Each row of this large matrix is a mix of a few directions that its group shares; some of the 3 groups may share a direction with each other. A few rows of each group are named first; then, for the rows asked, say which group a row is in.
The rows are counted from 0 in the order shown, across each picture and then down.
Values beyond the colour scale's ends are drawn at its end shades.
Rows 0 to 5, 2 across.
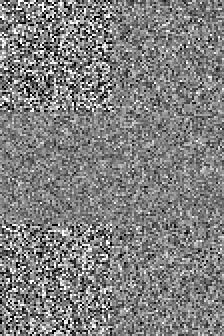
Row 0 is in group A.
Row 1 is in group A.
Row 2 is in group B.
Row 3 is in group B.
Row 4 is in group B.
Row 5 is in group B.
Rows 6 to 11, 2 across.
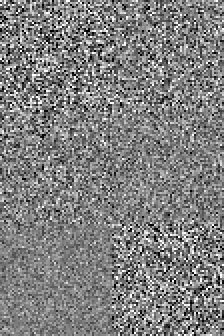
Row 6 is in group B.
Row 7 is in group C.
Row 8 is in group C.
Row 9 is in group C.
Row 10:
A
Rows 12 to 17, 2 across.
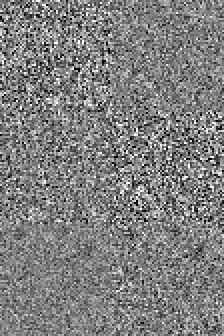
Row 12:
C
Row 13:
A
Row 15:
A
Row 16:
B
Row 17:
B
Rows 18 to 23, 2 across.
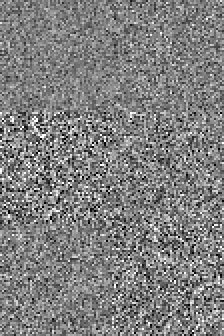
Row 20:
C
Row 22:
B
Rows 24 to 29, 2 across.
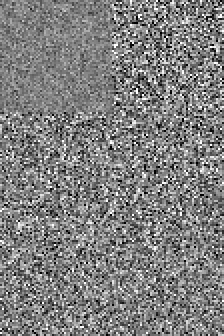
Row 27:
B
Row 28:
A
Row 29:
C
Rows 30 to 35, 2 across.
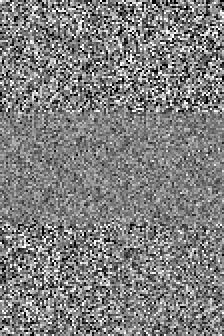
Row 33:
A
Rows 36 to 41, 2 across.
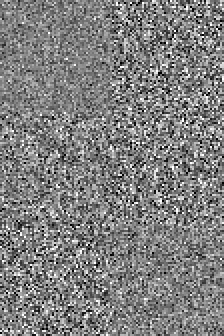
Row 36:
A
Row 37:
B
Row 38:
C
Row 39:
B
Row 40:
A
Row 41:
B
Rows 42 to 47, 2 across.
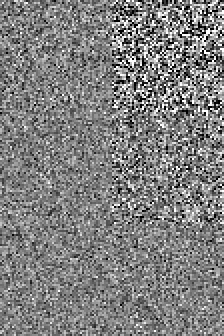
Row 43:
B
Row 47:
A
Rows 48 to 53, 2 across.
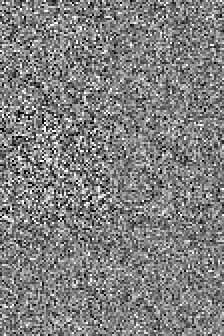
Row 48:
A
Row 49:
A
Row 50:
A
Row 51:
C
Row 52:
B
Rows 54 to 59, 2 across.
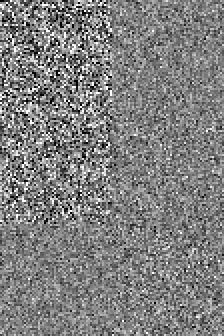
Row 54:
C
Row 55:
B
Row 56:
B
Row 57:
A
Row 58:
B
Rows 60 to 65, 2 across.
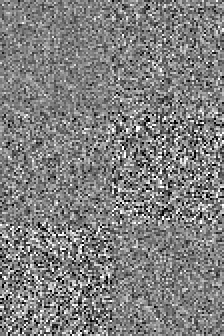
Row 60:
A
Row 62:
B
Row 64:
C
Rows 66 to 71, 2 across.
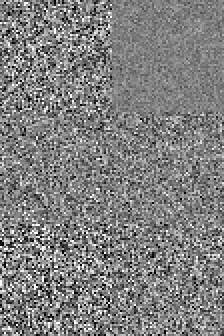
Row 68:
A
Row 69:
B
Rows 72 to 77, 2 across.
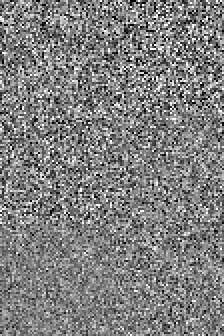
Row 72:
C
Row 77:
C
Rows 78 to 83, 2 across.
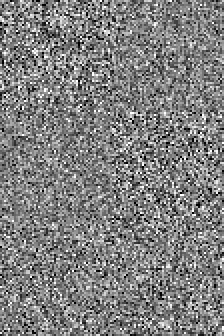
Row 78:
C
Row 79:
C
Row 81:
A
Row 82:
A
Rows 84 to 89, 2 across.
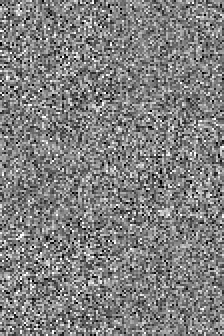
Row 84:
B
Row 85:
B
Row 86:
C
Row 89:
A
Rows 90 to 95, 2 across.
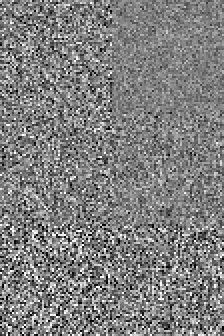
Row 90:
B
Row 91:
B
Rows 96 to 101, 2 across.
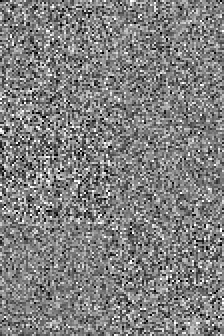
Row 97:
A
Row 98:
C
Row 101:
B
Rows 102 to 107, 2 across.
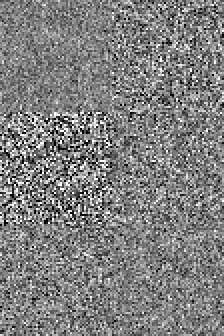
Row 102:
C
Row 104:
B
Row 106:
B
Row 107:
C
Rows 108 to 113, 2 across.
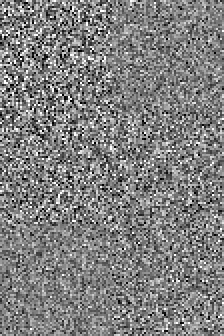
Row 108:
B
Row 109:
A
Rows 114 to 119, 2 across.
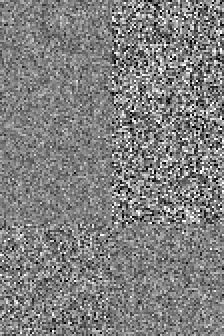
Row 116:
B
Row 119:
B
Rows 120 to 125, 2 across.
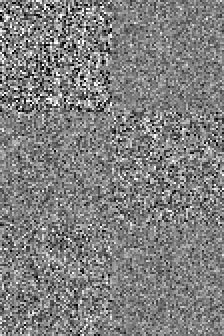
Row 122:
A
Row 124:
C
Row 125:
A
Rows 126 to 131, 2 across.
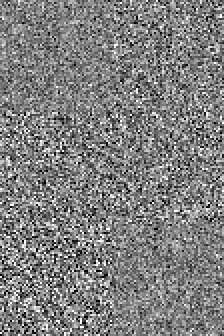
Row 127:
A
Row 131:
C
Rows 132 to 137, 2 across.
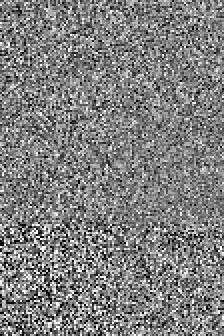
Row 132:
B
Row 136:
C
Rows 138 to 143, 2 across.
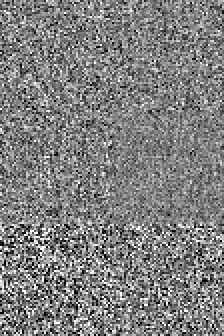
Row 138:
A
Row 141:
C
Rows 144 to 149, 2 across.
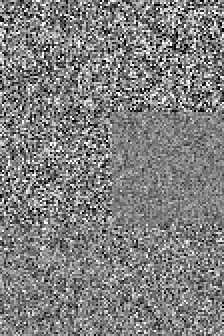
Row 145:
C
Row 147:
B
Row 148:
C
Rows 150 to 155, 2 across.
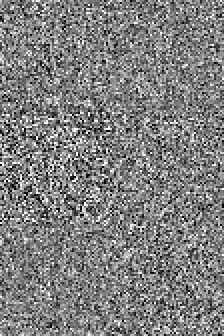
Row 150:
C
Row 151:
A
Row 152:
A
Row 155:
A
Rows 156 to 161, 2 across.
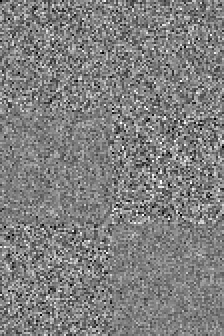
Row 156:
C
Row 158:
C
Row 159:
C
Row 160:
B
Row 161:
B
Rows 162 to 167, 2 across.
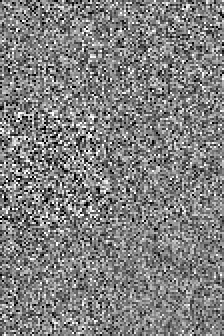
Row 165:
B
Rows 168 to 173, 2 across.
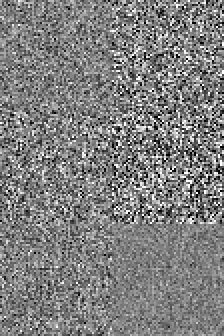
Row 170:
B
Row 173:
C
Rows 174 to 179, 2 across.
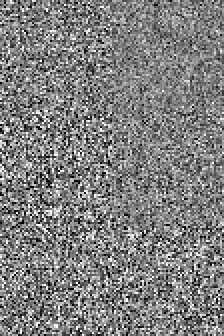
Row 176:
C
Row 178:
C
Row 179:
B
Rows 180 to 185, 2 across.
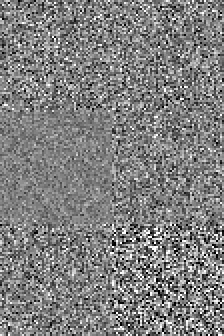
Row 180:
A
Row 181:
B
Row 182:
A
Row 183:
C
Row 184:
C
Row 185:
C
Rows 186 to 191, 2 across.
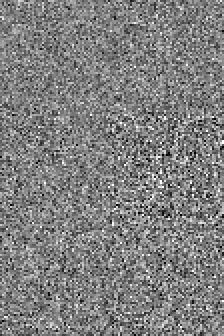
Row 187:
A
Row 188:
B
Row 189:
C
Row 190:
C
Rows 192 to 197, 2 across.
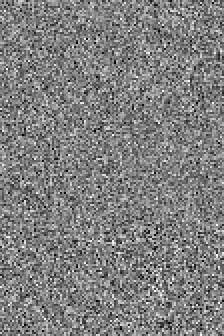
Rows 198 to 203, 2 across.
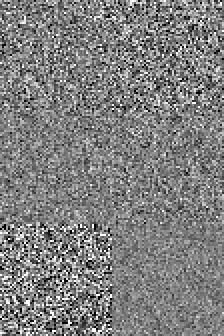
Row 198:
A
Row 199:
A
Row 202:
B
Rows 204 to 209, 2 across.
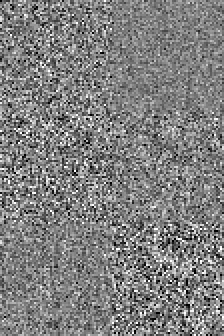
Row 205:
B
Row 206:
B
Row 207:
C
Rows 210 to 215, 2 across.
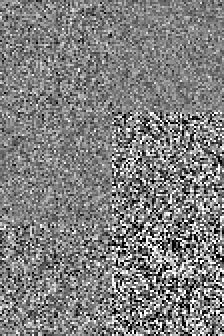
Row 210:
C
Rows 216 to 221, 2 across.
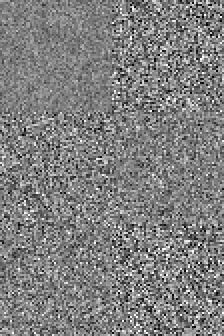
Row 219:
C
